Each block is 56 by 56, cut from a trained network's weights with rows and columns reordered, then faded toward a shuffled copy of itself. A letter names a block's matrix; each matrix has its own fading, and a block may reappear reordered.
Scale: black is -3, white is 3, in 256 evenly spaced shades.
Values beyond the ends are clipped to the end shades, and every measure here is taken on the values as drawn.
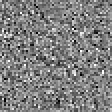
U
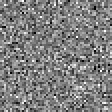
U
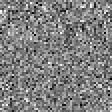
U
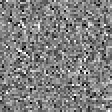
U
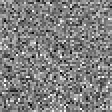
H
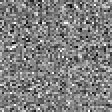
U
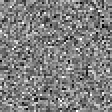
H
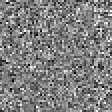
U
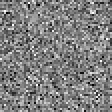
U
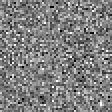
H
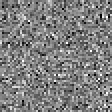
U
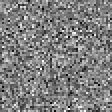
H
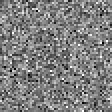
H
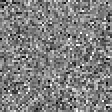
H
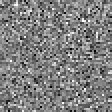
H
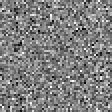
H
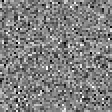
U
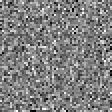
H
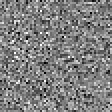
U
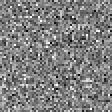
U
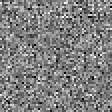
U
